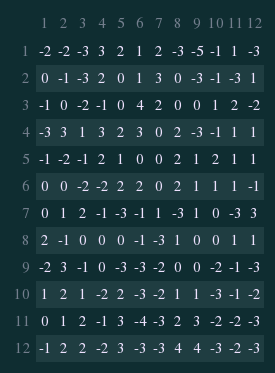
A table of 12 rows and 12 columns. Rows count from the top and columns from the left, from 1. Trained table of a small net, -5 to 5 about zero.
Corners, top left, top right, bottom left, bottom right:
-2 -3 -1 -3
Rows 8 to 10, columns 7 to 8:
-3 1 / -2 0 / -2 1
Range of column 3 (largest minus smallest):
5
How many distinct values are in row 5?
5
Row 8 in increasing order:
-3 -1 -1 0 0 0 0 0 1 1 1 2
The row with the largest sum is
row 4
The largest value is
4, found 3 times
